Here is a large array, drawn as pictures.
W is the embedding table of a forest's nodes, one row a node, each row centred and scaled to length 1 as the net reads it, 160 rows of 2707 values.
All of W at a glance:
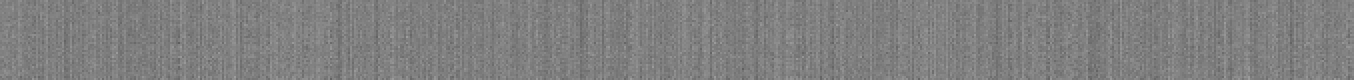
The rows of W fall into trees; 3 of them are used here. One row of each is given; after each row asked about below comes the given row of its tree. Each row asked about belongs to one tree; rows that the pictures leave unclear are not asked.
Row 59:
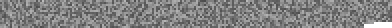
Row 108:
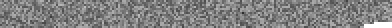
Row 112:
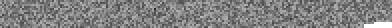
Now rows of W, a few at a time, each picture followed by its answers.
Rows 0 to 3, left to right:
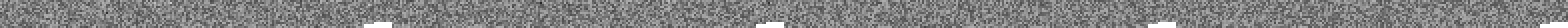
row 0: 112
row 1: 108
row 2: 112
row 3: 59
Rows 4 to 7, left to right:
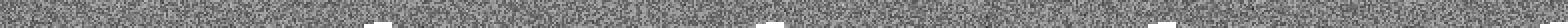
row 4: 108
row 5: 112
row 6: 59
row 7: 108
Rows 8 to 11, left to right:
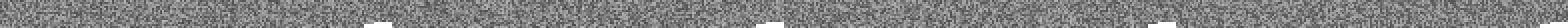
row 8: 59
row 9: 108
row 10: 108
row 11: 59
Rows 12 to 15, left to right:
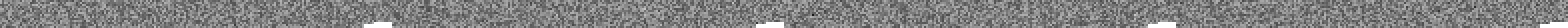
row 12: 112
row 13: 108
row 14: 112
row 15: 108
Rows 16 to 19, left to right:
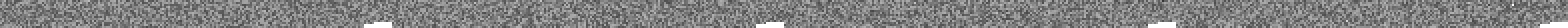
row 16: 108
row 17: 59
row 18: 108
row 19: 112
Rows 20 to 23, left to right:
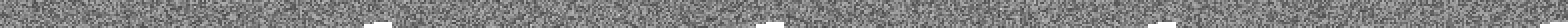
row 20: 108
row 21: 112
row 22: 108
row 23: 112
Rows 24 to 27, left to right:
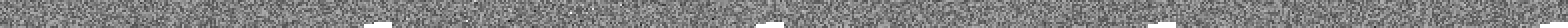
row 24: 59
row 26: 112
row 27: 112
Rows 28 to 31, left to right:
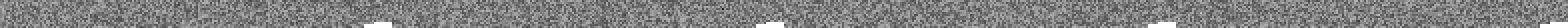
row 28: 112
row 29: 59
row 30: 112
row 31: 108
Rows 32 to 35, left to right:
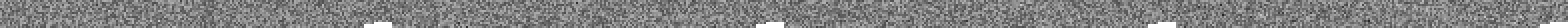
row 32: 59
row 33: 59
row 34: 108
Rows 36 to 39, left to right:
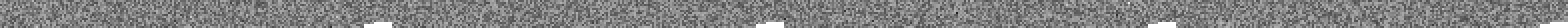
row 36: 112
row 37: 112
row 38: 59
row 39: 112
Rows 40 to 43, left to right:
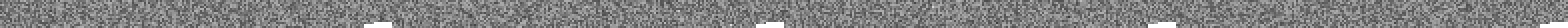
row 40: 108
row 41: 59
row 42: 59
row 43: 108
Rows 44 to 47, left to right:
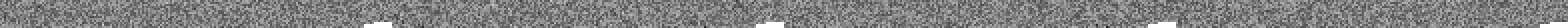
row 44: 108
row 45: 112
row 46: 112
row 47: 108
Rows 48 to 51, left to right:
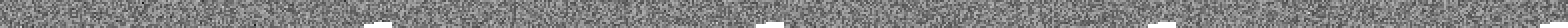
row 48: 59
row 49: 112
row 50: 112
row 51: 112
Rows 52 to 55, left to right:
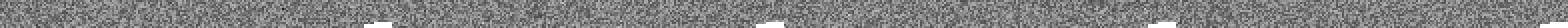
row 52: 108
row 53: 112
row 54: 112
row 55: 108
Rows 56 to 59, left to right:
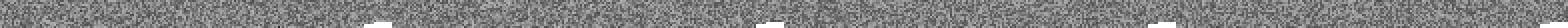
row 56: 112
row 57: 108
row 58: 108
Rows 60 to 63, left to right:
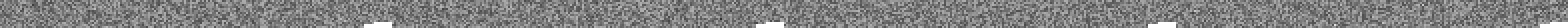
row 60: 108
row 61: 108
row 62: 108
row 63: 112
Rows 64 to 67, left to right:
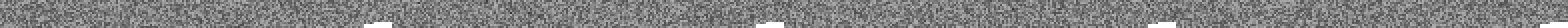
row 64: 108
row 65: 112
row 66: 59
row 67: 108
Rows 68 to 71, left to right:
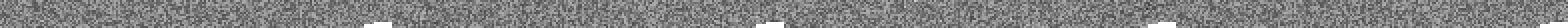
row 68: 108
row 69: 108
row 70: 112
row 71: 108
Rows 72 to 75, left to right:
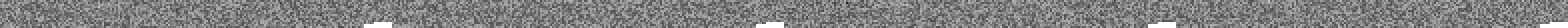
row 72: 108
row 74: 108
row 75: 108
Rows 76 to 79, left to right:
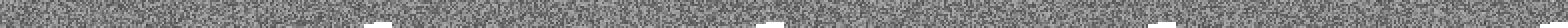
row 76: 112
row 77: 112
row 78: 108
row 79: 59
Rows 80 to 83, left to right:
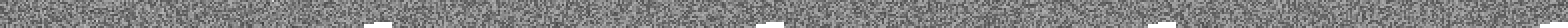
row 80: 108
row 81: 112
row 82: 59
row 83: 112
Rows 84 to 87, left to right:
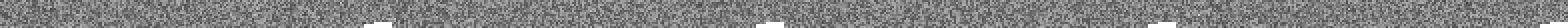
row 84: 108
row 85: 108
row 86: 108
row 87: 108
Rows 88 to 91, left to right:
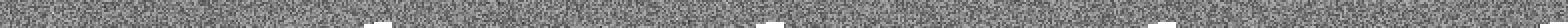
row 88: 59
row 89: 112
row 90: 112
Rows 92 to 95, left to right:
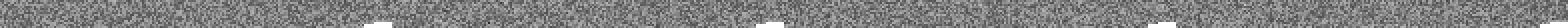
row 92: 112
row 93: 112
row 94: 59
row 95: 112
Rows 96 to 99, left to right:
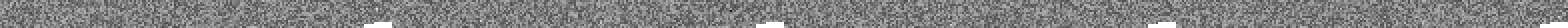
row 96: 112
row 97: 112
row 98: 59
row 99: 59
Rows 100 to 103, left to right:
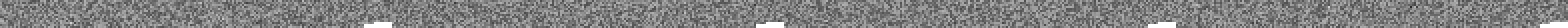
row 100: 112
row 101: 108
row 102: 108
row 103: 112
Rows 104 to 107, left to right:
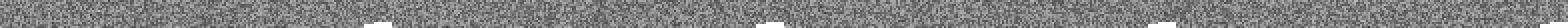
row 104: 59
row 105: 59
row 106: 59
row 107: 108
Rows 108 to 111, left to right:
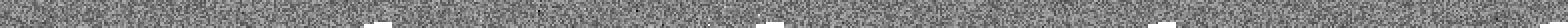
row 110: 59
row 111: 112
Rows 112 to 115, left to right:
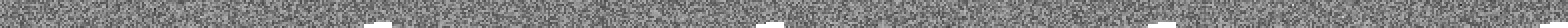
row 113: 59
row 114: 112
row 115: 112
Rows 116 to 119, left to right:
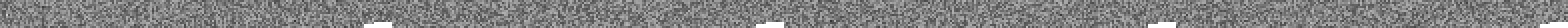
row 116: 59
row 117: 108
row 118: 108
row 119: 108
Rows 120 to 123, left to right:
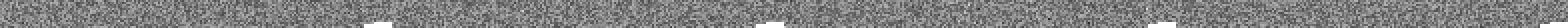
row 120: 112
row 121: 112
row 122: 108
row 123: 108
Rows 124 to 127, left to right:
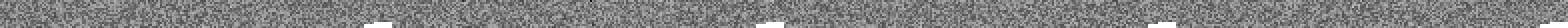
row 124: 108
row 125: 112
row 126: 108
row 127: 108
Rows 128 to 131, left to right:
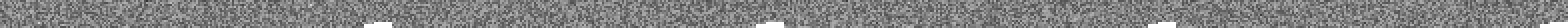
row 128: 59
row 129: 112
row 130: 59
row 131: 108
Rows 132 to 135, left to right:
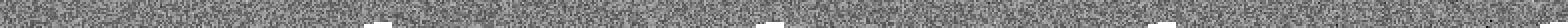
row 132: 108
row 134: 108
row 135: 59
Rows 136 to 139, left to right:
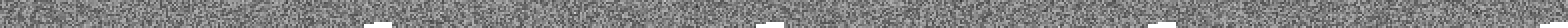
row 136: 108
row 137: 108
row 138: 108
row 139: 59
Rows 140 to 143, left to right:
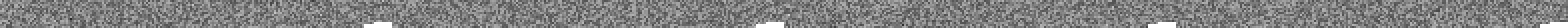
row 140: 112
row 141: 112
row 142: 108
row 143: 108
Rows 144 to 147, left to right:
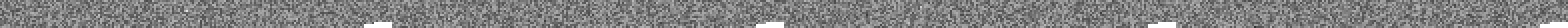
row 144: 59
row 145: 112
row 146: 108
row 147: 112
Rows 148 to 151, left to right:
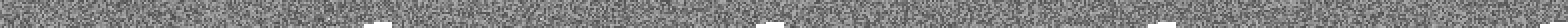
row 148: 112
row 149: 59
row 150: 112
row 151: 108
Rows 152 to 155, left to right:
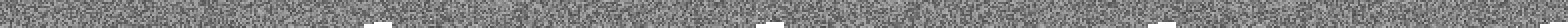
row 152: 59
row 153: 108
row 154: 108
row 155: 108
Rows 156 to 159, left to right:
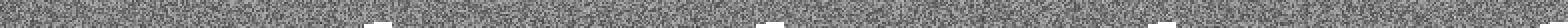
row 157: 108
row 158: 108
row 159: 108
